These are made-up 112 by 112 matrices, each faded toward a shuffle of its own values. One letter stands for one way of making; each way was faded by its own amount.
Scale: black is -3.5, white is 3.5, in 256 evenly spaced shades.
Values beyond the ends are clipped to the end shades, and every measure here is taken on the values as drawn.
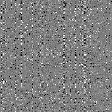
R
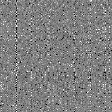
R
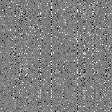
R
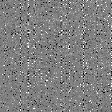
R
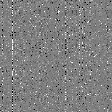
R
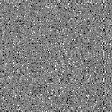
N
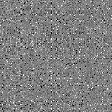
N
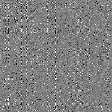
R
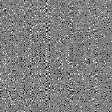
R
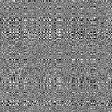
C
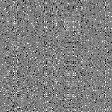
R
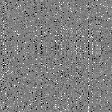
R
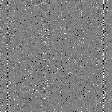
R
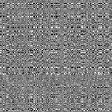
C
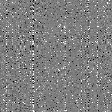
R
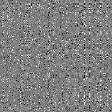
R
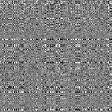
C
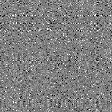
N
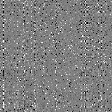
R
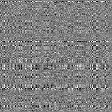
C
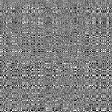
C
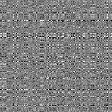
C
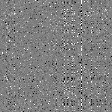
R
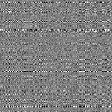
C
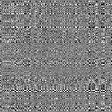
C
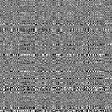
C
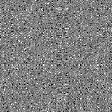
N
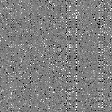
R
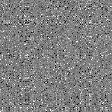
N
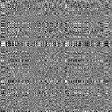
C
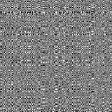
C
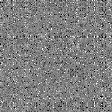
N
